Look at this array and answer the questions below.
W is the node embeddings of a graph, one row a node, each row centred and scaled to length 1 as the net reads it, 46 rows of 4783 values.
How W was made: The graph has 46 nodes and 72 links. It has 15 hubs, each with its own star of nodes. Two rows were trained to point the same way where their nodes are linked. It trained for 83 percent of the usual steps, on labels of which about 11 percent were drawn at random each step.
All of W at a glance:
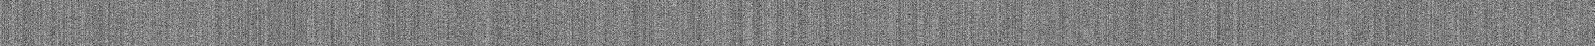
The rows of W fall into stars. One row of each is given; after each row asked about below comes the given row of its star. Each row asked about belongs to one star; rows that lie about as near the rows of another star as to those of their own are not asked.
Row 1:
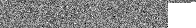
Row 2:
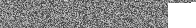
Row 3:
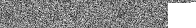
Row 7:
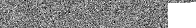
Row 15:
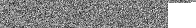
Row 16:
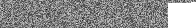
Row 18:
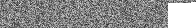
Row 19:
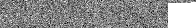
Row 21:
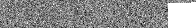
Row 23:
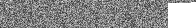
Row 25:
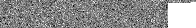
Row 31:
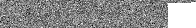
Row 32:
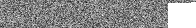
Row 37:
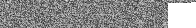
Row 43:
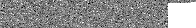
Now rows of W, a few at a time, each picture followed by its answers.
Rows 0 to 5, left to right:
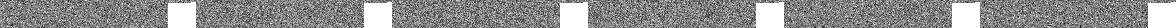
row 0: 25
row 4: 18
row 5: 2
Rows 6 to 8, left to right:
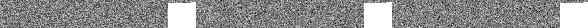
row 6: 25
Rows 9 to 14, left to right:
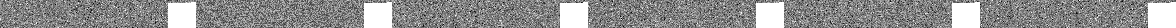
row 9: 16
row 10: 15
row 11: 2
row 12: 19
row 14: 23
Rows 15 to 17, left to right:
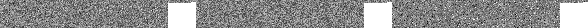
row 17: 16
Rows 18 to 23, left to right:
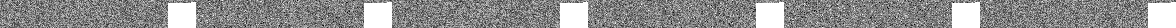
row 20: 3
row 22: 37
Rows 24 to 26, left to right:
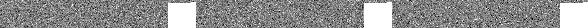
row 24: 3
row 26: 15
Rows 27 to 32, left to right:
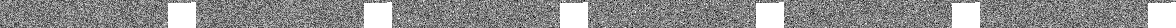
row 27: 21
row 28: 19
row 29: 2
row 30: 1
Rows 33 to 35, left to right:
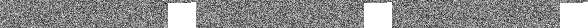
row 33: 31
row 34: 43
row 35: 1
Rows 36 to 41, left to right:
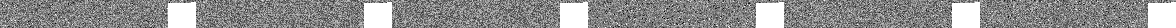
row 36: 7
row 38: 1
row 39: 23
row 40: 15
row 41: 32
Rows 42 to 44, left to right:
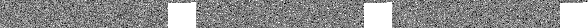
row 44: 43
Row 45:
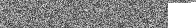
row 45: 25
